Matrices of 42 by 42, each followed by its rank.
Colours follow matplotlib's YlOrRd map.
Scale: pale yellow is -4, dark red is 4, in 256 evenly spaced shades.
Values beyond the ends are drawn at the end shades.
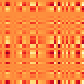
one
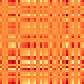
one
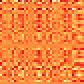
three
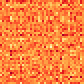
five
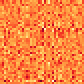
five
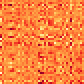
five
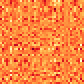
five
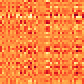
three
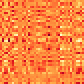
three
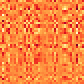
three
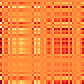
one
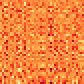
five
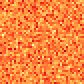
full rank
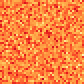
full rank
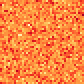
full rank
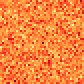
full rank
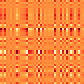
one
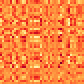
three
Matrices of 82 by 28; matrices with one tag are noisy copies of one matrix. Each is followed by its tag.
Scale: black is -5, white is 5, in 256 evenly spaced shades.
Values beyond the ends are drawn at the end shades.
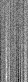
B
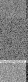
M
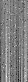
B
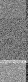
M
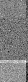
M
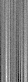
B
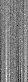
B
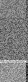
M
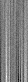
B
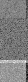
M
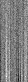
B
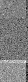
M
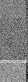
M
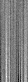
B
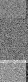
M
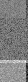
M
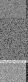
M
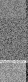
M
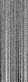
B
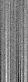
B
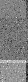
M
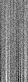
B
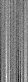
B
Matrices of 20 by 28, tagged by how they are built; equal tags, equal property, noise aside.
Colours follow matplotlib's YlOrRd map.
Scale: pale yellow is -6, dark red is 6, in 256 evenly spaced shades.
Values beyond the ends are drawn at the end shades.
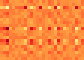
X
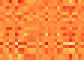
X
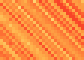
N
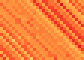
N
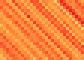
N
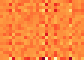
X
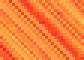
N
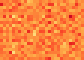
X
